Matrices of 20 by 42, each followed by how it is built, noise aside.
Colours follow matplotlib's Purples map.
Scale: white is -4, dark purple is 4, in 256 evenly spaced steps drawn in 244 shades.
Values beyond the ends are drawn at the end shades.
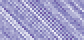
Toeplitz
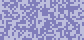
noise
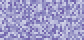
noise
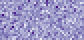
noise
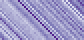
Toeplitz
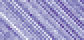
Toeplitz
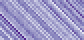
Toeplitz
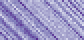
Toeplitz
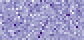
noise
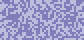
noise
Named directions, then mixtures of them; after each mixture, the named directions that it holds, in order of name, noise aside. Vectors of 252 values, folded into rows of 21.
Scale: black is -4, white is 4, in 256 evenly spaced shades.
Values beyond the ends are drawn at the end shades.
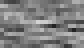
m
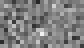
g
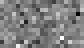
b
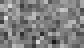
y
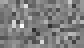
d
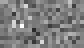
d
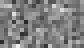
b, g, y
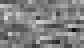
m, y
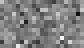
b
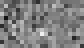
g, y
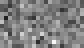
y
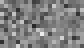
b, g, y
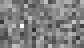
d, g, y
